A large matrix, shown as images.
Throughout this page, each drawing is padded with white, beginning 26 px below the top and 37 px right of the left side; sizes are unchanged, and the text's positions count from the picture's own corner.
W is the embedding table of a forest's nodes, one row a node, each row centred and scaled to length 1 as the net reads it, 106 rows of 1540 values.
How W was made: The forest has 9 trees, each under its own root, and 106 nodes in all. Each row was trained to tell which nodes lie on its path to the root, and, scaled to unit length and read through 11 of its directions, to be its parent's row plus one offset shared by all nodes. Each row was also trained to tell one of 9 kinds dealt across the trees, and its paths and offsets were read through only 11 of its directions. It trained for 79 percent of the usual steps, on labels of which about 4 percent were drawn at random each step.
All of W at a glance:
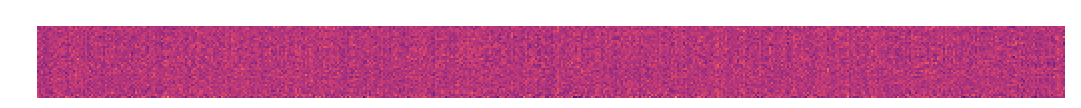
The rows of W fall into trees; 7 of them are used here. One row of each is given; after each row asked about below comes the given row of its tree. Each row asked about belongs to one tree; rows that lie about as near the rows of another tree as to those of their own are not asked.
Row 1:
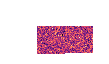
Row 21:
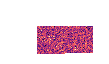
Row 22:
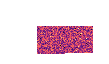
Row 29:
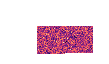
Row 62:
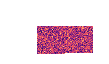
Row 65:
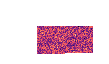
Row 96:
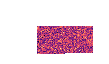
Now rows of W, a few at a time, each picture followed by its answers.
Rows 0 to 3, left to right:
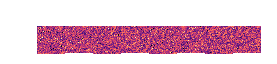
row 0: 1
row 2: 21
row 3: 96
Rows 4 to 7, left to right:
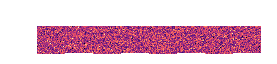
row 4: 1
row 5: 65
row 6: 62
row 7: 96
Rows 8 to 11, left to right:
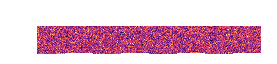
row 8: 65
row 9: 65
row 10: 29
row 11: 1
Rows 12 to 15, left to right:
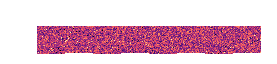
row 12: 22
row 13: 21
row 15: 1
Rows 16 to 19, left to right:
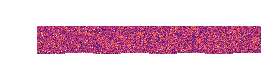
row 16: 29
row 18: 29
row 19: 62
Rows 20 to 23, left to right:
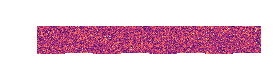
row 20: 96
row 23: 1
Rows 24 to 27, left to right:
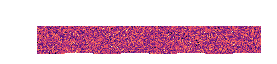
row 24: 65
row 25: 62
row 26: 96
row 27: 65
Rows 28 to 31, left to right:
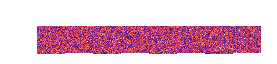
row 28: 62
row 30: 21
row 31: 29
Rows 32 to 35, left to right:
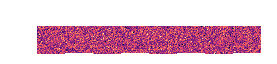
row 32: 1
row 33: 65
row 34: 65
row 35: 1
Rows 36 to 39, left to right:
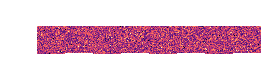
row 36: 29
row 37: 22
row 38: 21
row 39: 22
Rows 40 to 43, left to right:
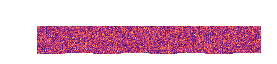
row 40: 21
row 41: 65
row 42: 65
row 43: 22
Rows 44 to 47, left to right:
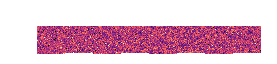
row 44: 29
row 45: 1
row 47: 65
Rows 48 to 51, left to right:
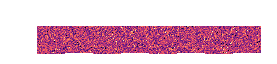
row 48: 22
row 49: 65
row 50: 1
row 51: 65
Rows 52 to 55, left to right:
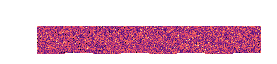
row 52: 62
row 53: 65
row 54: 1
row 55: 1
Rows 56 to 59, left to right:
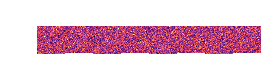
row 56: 21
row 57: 21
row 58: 62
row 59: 62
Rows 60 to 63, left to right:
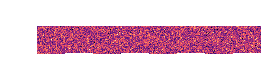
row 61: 96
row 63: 21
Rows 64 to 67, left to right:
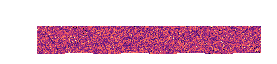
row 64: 22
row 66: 21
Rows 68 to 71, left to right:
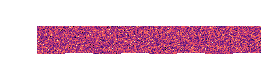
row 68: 1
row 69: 65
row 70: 1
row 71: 96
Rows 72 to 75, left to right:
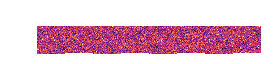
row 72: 22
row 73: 21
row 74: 21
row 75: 22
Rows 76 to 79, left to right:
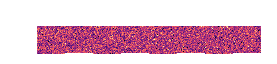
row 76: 65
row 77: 1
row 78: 22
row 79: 21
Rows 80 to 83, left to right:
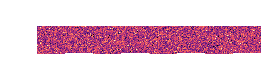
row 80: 1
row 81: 21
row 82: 22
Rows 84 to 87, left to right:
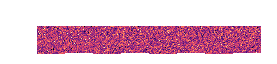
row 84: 21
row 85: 62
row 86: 1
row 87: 62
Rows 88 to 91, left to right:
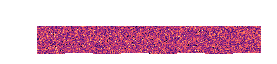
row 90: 62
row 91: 96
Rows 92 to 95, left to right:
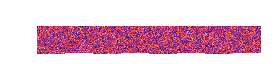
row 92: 1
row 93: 29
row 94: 1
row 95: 29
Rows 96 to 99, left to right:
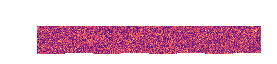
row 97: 65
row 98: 29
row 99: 65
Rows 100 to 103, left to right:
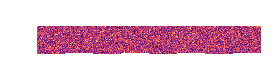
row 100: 29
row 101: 65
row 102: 22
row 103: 22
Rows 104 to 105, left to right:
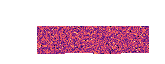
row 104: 22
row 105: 21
